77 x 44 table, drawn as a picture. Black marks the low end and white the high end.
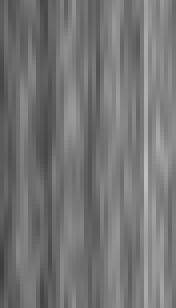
Slope: up to the right. Grain: streaks running down. Stripes: upright, repeating 4 times. Odd lines: column 37.
